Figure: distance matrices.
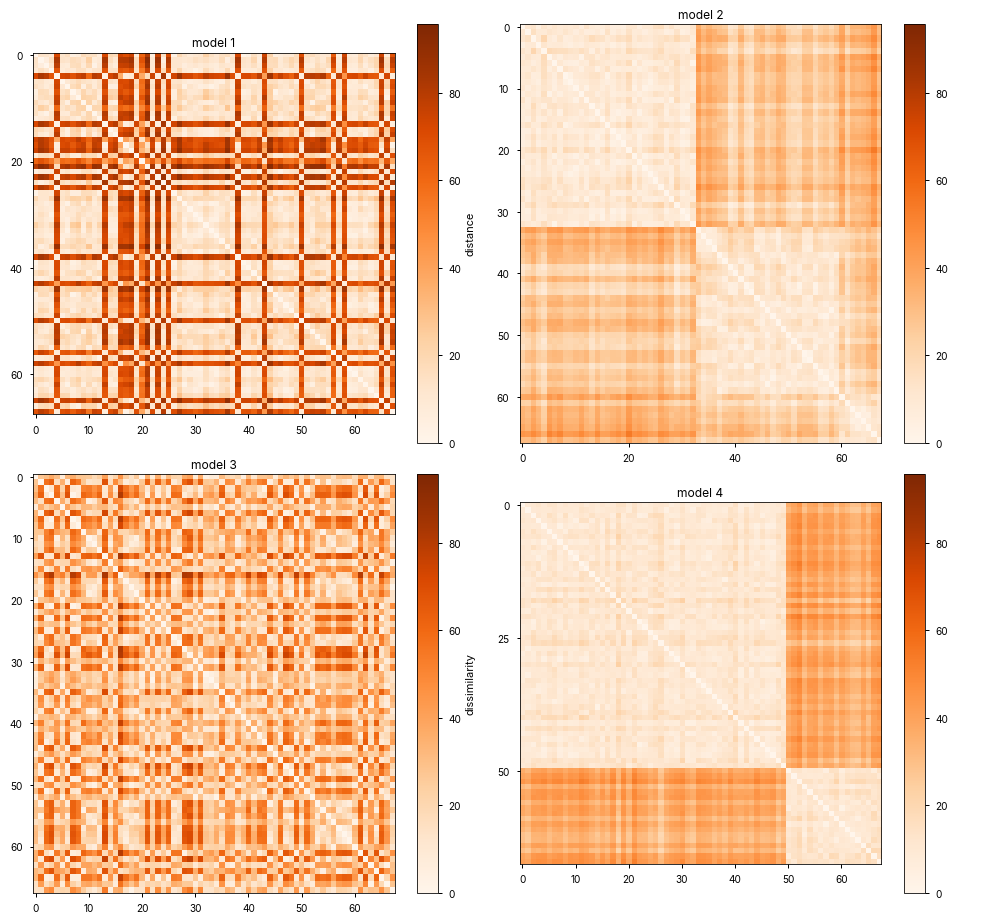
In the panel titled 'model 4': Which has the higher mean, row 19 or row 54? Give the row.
54
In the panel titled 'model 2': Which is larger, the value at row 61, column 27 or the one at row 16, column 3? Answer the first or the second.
the first
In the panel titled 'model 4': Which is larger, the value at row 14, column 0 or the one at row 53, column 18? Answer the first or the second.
the second
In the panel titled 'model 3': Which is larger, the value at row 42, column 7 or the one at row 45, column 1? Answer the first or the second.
the second
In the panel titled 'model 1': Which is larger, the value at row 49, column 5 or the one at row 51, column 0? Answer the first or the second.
the second
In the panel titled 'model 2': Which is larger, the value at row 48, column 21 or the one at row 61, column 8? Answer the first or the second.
the first
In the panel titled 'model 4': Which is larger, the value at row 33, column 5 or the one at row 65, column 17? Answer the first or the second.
the second
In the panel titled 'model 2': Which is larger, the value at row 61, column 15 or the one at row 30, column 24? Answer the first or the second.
the first
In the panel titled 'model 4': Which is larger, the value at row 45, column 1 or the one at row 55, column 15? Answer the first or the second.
the second
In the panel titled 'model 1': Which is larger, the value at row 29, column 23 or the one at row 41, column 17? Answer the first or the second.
the first
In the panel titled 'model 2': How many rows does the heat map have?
68
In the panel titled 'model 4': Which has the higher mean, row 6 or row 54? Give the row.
54
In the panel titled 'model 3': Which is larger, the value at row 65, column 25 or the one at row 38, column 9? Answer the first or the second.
the second
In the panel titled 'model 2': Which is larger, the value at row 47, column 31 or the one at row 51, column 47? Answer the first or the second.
the first
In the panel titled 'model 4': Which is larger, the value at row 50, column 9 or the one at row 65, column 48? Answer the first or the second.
the first
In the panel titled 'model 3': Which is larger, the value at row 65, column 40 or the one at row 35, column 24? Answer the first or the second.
the second
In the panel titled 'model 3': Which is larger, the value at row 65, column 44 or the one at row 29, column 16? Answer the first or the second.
the second
